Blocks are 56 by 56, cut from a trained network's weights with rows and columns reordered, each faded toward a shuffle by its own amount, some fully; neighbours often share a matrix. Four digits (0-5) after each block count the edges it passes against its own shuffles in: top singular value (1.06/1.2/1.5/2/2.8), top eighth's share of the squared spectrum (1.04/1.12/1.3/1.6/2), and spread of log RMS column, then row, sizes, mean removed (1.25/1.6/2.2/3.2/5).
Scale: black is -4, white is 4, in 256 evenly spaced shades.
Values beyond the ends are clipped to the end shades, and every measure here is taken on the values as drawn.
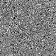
0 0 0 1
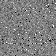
2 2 0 1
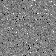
2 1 0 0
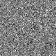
2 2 1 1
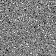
0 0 0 0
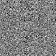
2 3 1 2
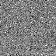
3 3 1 2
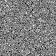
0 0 0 0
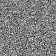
1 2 0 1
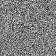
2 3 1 0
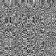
4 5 3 2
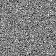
0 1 0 0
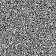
0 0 0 0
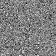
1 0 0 0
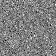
0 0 0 0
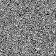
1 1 0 0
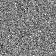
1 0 0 0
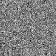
2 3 1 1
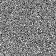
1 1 0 0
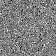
0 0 0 0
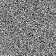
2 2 0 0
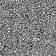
0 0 0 0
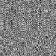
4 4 2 1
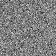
1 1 0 0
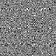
3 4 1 2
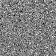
1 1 0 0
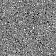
0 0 0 0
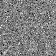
1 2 0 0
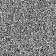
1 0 0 0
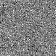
2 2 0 0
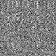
3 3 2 1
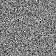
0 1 0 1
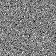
0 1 0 0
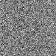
2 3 1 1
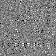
3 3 0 1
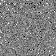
2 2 0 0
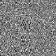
3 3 2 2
